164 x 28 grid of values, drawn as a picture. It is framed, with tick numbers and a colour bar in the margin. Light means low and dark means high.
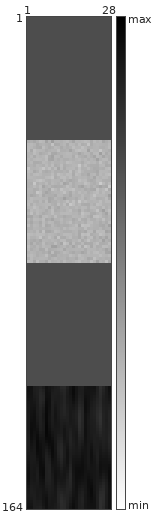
It is made of 4 by 1 panels. Panel 1,1: high, flat. Panel 2,1: low, fine-grained, faint in contrast. Panel 3,1: high, flat. Panel 4,1: very high, streaked downward, faint in contrast.
